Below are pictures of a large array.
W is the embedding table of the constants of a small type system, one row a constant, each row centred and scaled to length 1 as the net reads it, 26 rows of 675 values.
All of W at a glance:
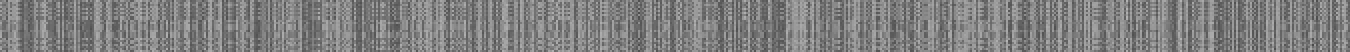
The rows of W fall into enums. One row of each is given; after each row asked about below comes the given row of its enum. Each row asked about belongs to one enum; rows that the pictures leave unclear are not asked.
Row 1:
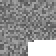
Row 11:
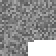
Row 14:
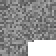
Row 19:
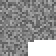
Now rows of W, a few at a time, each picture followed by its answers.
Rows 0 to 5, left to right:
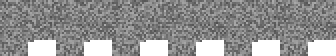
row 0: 19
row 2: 14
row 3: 1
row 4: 19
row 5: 1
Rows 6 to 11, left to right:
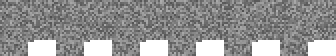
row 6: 19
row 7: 1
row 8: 19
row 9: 19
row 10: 14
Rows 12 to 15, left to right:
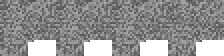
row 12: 14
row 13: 14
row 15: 1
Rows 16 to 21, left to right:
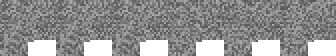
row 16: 11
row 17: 11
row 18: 11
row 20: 1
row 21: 14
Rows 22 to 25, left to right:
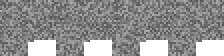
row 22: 19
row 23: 1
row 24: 11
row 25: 19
